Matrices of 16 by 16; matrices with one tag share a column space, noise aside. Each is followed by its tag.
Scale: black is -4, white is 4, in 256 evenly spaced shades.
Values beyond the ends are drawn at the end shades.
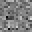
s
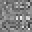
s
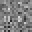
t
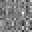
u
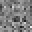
t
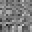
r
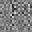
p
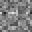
u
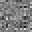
s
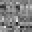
t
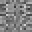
p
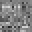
t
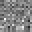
r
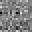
u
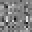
t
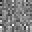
r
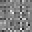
u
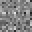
u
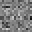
s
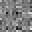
u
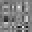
t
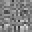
r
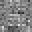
r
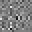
s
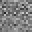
p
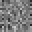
r
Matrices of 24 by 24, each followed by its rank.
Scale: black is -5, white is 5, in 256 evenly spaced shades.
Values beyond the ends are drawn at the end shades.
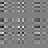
one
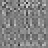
three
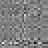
three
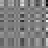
one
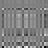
one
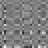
two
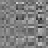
two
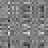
three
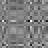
two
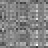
three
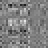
three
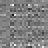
three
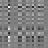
one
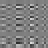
one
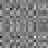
two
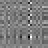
two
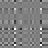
one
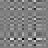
one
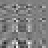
two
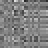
two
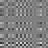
one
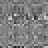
three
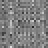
three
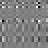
two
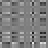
one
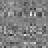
three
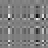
one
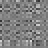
two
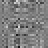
three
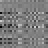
two
